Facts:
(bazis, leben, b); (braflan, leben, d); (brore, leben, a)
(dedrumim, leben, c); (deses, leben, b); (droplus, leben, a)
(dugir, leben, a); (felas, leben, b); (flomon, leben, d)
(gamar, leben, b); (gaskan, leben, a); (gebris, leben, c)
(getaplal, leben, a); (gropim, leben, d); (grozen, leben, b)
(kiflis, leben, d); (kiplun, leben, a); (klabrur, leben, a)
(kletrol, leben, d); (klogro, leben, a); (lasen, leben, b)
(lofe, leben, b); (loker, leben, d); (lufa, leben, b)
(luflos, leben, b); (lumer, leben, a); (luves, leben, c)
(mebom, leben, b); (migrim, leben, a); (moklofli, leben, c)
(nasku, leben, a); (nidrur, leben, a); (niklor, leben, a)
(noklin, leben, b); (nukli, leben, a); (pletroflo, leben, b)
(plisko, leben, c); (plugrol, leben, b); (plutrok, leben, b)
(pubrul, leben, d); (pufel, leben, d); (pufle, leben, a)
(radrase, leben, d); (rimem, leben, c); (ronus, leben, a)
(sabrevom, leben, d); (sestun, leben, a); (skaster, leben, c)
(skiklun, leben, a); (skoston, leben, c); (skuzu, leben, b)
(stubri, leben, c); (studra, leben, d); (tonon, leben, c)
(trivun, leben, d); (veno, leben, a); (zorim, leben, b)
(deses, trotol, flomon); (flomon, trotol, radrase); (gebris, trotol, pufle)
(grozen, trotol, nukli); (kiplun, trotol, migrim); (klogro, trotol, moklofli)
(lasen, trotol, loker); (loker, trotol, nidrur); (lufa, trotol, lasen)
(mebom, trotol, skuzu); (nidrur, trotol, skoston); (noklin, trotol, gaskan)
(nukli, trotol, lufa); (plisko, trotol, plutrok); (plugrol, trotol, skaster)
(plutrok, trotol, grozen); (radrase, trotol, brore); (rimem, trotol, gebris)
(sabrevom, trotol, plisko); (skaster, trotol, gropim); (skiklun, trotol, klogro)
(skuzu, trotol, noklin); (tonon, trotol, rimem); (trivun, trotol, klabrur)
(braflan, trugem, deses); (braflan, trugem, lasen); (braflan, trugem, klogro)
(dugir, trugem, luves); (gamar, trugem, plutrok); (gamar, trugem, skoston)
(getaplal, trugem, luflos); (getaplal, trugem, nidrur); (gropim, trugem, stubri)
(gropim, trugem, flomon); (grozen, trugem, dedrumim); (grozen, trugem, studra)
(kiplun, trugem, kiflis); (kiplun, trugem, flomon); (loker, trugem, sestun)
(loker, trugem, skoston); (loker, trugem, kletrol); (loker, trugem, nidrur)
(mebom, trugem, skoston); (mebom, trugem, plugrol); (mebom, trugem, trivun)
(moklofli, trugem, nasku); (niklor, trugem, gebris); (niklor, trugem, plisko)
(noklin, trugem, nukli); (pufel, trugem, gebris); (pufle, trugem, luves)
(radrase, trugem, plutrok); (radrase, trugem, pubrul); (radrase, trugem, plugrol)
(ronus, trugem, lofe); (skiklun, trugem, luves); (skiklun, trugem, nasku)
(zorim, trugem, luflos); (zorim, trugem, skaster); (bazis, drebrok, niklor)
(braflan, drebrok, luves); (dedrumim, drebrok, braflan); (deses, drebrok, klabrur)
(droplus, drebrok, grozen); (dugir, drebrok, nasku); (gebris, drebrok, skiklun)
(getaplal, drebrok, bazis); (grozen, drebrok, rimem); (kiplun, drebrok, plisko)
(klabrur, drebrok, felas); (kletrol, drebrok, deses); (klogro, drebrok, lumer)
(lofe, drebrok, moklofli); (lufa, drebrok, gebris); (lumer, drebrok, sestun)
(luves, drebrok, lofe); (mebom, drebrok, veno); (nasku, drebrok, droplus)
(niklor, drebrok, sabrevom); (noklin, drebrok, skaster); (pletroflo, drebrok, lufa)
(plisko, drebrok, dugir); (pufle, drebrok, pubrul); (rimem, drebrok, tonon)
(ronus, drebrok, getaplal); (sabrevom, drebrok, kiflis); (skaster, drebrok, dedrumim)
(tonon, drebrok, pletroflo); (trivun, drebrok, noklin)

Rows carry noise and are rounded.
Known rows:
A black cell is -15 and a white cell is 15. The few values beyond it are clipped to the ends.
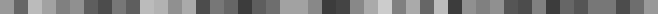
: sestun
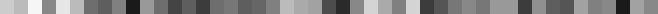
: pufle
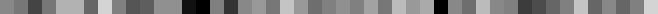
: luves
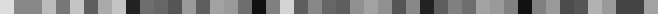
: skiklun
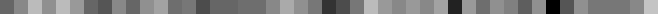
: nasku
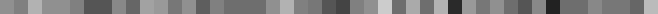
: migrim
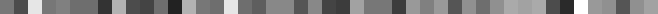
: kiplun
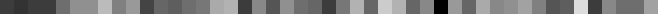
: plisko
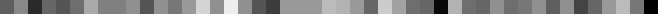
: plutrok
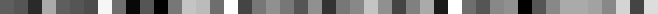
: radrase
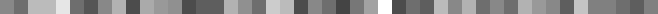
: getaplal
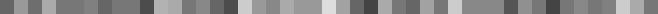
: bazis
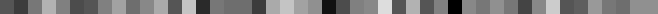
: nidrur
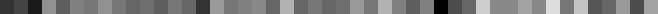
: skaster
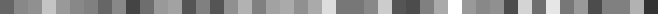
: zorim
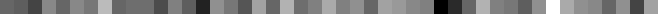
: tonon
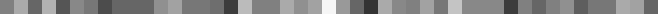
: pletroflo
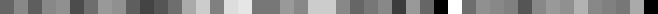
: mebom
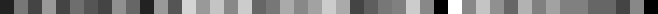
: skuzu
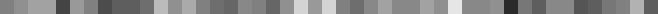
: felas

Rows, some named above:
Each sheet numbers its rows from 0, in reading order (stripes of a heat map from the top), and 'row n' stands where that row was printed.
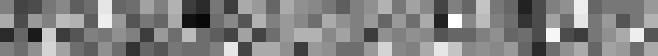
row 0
skoston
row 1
moklofli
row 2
lasen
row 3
braflan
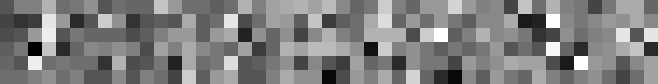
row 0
luflos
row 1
loker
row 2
kiflis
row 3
lufa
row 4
kiplun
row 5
klogro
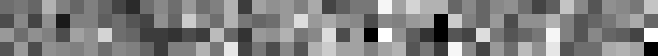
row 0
kletrol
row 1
deses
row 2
gebris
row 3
grozen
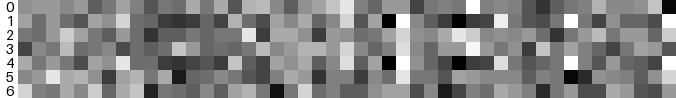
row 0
gamar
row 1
gebris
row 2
braflan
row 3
luflos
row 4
gebris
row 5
niklor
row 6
skiklun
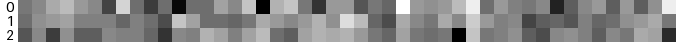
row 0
pufel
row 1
lofe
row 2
plugrol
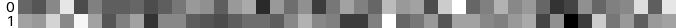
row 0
kiflis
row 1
dugir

